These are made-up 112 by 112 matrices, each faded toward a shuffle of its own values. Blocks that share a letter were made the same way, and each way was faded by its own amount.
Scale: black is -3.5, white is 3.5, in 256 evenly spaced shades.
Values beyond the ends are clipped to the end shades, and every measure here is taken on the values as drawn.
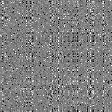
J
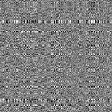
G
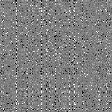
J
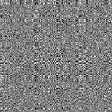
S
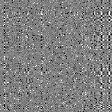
J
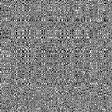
S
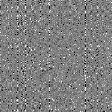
J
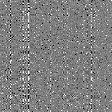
J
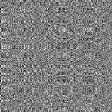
S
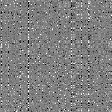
J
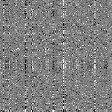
J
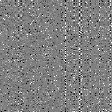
J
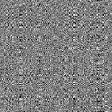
S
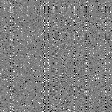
J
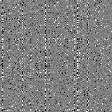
J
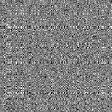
S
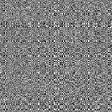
G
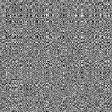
G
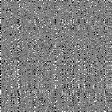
J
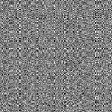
G
